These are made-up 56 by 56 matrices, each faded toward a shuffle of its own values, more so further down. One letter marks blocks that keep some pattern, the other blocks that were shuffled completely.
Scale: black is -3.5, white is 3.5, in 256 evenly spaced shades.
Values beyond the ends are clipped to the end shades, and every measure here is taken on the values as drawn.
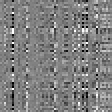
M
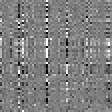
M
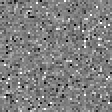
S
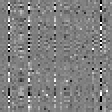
M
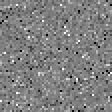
S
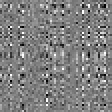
M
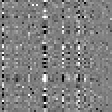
M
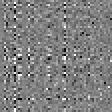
M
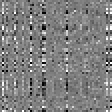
M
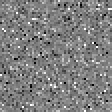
S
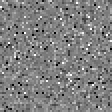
S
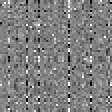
M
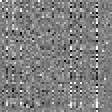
M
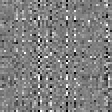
M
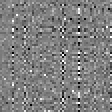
M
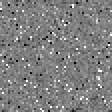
S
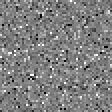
S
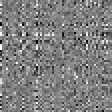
M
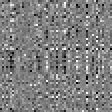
M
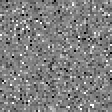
S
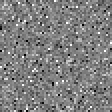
S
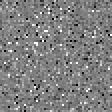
S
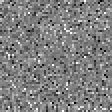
S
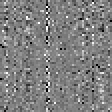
M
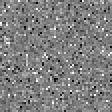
S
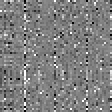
M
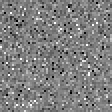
S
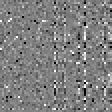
M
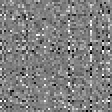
M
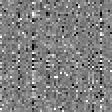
M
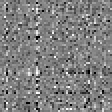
M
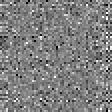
M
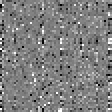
M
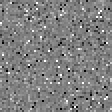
S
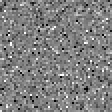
S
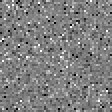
S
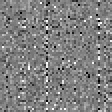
M
